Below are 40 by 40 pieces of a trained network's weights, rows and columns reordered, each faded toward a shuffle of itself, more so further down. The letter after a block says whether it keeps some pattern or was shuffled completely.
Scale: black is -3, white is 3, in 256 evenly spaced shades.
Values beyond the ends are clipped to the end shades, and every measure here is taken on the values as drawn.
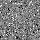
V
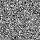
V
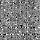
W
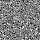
V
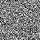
W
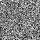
V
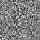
W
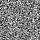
V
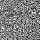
W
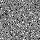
V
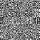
W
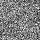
V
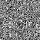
W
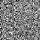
W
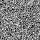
V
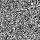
V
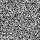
V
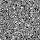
V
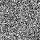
V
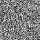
W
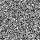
V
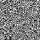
W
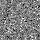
V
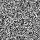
V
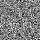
W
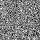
V
